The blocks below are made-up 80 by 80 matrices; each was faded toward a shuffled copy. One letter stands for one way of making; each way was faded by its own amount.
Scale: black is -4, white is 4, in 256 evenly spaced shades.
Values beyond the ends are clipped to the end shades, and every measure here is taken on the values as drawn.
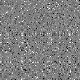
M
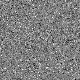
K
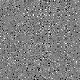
M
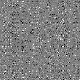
M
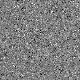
K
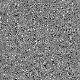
K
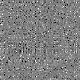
M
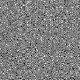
M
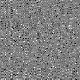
M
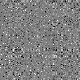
M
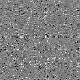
M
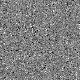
K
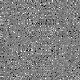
M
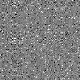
M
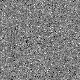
K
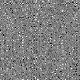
M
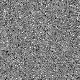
K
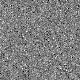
K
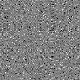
M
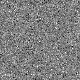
K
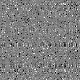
M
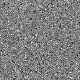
K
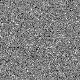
K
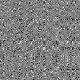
M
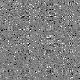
M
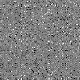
M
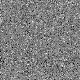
K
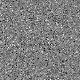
K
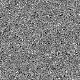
K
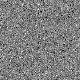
K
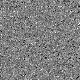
K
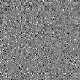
M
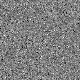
K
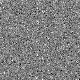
K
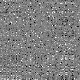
M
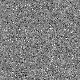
K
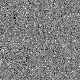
K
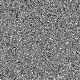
K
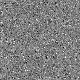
K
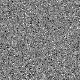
K
